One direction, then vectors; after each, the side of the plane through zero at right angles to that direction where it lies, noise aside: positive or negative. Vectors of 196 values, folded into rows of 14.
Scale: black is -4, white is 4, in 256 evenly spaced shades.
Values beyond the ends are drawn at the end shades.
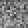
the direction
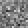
negative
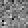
positive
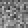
positive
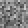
negative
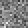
positive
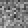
positive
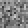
negative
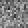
positive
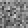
negative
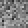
positive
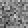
negative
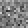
negative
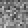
positive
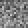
positive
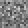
negative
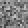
negative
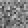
negative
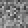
positive
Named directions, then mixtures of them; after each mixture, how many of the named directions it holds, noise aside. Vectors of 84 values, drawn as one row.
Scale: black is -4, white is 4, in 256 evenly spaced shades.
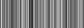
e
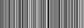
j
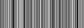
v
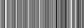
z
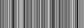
one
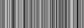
two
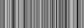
two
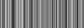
three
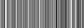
one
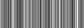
one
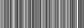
two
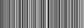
one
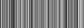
three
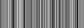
one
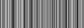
three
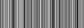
one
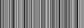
two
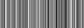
two
